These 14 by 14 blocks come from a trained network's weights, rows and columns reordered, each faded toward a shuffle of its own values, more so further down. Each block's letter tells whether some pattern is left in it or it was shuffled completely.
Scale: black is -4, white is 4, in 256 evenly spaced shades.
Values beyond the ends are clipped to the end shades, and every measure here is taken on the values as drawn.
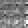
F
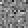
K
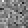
K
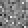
K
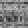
F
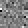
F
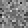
K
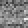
F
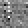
F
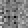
F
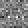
F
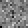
K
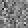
K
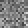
F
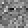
F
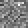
F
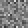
F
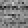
F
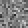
K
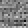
F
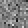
K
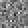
K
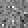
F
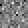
K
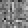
F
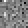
K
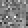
K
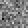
K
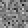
K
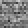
F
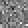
K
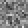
F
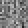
F
